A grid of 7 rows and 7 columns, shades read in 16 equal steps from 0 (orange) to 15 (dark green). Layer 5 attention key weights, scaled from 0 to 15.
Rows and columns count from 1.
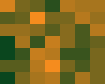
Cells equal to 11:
4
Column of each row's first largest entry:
4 1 6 1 1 6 1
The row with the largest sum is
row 5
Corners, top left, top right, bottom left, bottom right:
2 5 15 8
